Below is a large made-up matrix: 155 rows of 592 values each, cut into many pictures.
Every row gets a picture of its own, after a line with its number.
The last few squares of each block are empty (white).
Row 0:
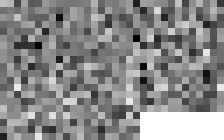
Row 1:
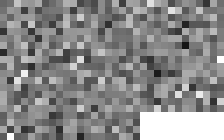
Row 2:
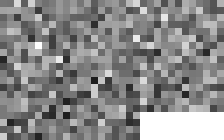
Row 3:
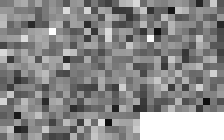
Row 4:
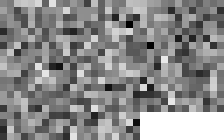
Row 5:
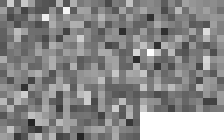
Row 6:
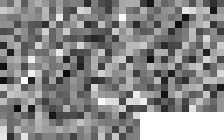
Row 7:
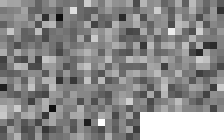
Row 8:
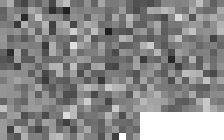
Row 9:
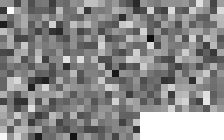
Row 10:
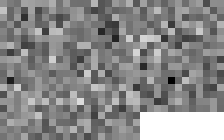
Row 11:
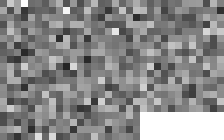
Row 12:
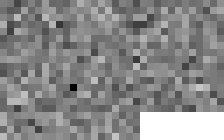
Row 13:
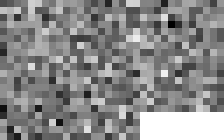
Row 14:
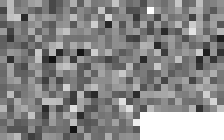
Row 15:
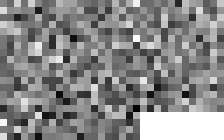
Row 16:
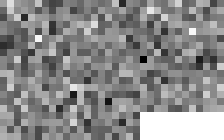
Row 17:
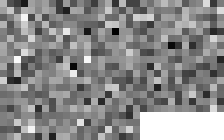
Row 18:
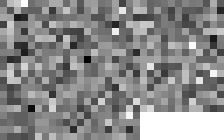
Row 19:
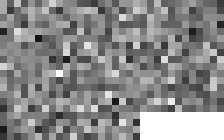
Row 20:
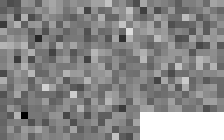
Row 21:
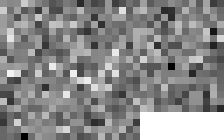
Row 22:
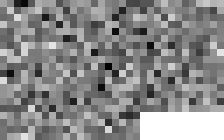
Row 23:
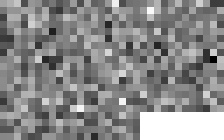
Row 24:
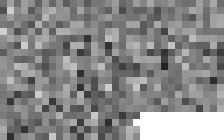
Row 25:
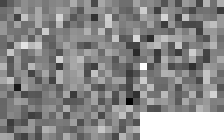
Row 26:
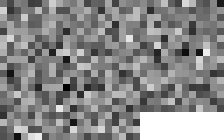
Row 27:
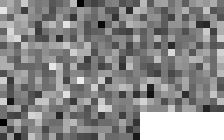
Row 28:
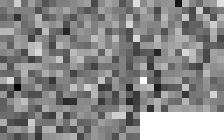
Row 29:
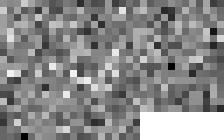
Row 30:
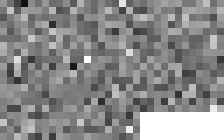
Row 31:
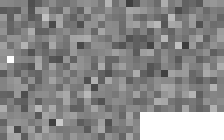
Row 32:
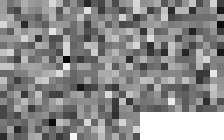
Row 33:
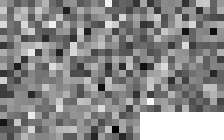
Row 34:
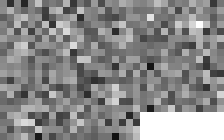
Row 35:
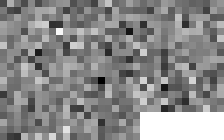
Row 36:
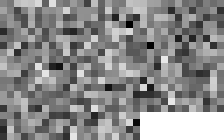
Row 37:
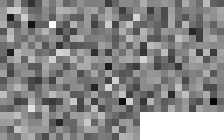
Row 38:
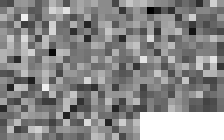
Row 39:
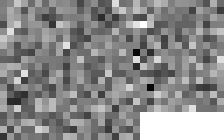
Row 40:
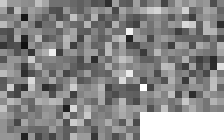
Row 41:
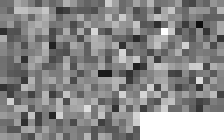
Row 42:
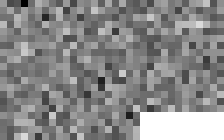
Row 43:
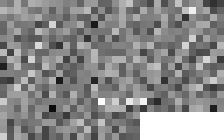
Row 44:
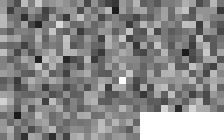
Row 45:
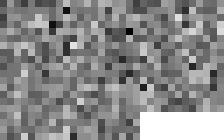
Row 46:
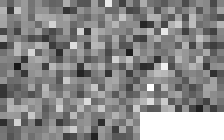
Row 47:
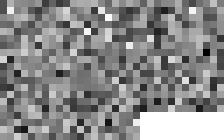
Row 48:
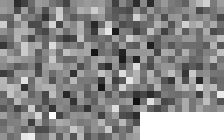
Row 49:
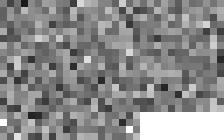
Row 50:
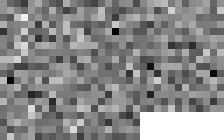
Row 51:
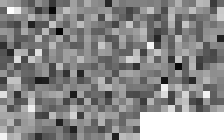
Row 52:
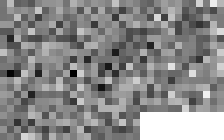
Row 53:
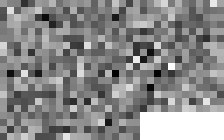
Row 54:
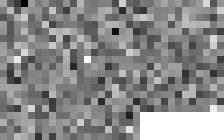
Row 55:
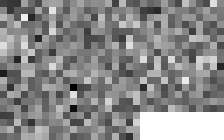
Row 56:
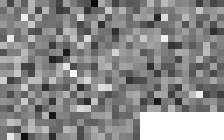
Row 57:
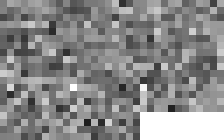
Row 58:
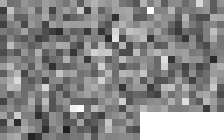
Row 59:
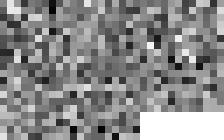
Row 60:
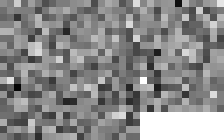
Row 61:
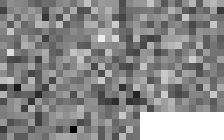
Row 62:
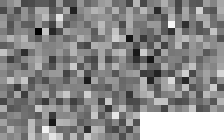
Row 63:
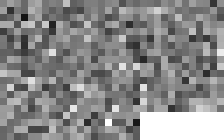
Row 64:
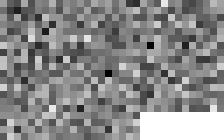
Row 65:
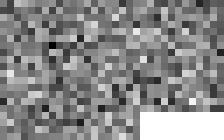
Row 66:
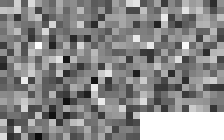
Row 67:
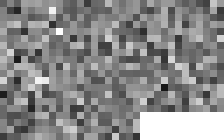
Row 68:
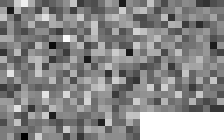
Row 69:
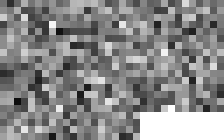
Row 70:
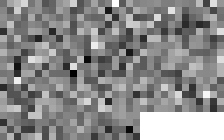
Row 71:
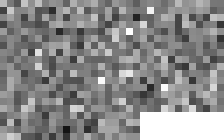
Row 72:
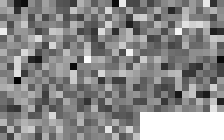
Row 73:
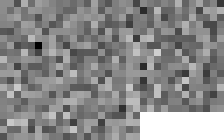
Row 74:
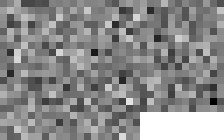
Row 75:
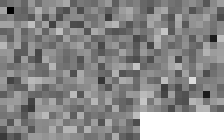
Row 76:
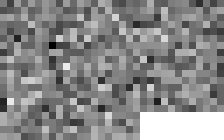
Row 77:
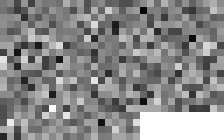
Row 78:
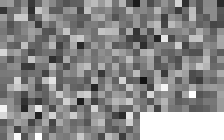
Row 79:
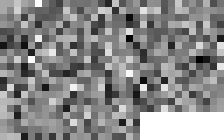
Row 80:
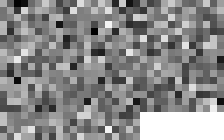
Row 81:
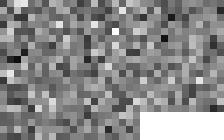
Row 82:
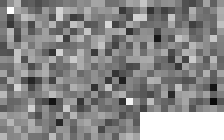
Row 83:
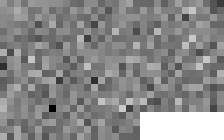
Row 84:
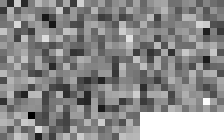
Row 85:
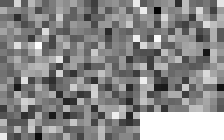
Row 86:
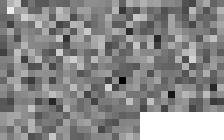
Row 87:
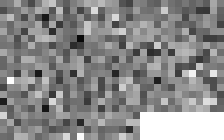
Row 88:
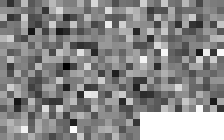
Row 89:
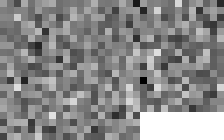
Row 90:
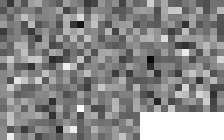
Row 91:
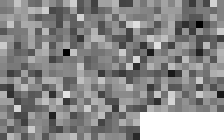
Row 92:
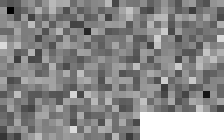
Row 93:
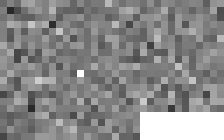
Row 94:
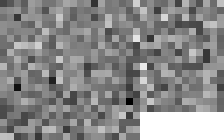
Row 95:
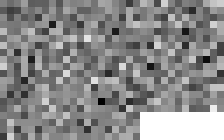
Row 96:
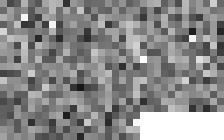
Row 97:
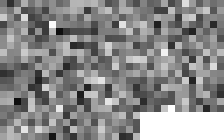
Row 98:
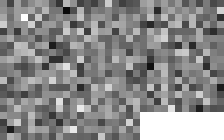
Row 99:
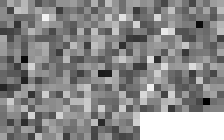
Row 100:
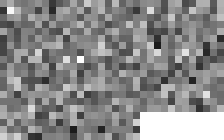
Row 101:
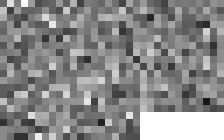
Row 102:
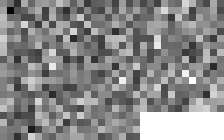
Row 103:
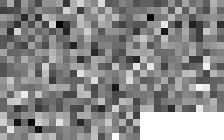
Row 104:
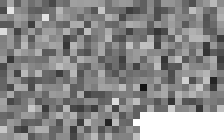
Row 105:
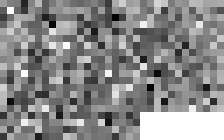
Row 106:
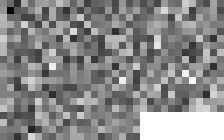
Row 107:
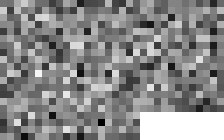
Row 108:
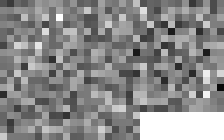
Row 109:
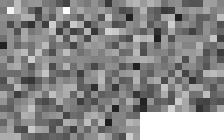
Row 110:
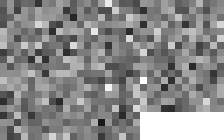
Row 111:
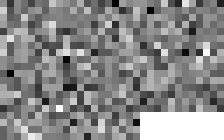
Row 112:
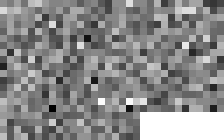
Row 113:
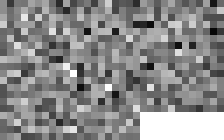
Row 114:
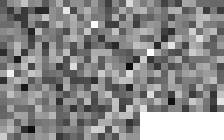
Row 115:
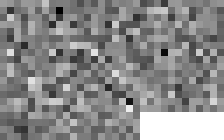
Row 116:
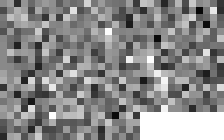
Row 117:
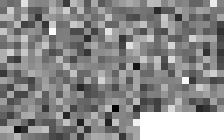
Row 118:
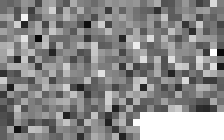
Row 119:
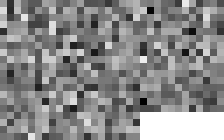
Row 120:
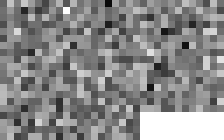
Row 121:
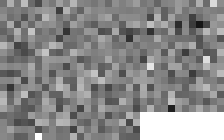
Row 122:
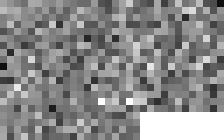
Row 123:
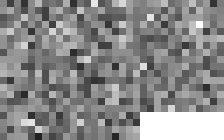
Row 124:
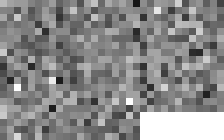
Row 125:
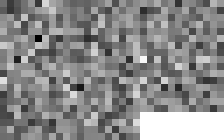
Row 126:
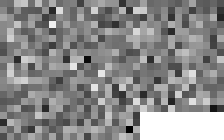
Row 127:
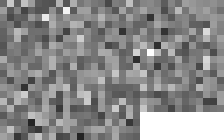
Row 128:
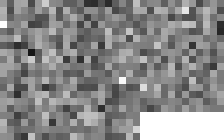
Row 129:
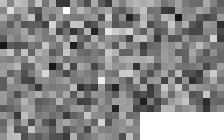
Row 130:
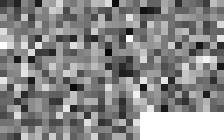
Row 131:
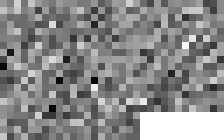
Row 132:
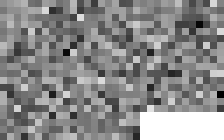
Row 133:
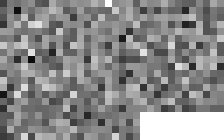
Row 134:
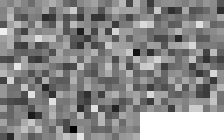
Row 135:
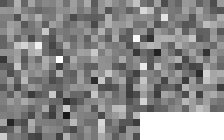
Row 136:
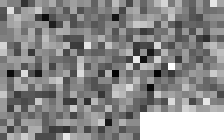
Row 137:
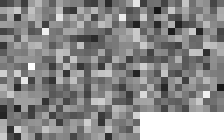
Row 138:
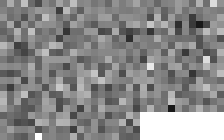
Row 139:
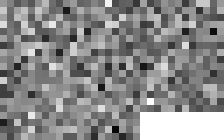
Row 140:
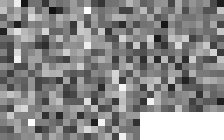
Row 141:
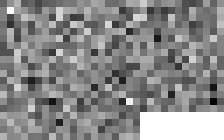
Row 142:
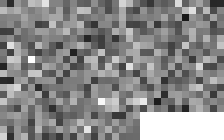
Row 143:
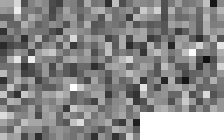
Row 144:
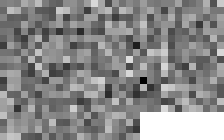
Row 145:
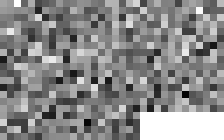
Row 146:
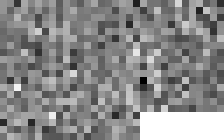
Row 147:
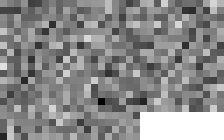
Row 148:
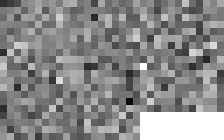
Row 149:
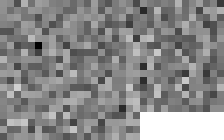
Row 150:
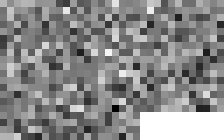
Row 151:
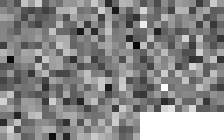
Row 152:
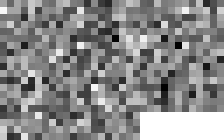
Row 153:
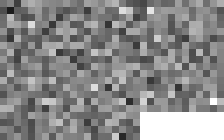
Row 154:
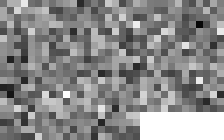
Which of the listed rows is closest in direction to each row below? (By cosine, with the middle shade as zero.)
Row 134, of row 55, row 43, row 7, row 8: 7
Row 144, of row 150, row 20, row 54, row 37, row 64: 150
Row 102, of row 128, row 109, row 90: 128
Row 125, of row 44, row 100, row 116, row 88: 116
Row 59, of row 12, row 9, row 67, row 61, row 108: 9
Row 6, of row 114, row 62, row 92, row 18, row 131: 131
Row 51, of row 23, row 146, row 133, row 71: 71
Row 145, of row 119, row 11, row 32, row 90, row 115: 11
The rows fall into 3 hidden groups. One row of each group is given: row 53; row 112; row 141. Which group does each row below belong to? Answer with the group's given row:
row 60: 112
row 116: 112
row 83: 112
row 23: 141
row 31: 112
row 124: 112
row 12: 53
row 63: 141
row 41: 53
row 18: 53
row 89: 112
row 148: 112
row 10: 112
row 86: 141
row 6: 112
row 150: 141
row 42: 53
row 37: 141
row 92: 141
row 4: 141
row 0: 112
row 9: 141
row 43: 112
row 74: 141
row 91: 53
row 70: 53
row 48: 53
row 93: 141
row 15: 112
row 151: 141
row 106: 141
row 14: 141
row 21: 53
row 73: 112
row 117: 141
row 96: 141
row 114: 53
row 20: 141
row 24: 141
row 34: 53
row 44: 141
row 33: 53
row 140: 141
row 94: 112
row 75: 141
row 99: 53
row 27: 53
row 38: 141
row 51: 141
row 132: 53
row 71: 141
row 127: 53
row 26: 141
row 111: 141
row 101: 53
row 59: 141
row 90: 53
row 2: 112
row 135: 112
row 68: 53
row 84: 53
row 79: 141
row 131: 112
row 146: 112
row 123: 53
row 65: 53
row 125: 141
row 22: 53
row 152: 112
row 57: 141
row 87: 53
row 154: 53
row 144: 141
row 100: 141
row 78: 112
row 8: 141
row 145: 112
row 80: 53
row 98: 53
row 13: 112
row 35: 141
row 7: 112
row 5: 53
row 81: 53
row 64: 112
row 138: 53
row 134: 53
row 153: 141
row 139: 53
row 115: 141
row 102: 141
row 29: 53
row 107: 53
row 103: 53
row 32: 141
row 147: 112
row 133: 141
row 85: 112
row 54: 53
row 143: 141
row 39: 53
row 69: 141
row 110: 141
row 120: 53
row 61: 112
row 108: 112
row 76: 53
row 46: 53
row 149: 112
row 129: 141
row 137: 112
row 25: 112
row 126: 53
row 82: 141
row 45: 141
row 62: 112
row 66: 112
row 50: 53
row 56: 53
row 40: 141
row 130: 141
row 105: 53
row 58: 141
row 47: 141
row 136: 53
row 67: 141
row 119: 141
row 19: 141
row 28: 112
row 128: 141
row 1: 53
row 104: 141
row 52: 53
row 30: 53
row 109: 141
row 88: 141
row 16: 141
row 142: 112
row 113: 53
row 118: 141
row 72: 53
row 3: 141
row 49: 53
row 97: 141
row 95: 112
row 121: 53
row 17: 53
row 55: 141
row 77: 112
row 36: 141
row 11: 53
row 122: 112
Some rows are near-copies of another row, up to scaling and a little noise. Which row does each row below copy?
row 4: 36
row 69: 97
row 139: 33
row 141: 82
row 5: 127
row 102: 106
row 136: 53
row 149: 73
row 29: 21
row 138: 121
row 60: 28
